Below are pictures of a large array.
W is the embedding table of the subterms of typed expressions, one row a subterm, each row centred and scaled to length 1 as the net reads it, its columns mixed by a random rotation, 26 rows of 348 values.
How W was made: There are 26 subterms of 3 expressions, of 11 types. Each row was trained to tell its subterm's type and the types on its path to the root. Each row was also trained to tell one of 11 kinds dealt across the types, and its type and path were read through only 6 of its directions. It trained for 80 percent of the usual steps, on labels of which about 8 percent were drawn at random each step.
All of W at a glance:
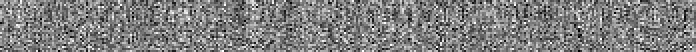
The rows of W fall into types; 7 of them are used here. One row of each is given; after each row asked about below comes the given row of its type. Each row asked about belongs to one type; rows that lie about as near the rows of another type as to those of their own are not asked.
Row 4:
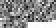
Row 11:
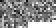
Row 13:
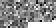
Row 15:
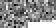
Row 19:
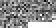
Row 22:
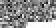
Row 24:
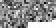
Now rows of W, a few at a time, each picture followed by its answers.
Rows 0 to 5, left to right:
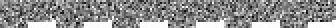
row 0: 22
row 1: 22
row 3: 15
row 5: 24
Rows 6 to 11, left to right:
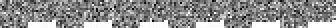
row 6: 24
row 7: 19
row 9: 19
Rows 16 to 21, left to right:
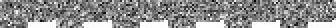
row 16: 24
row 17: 4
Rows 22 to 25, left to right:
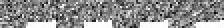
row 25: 4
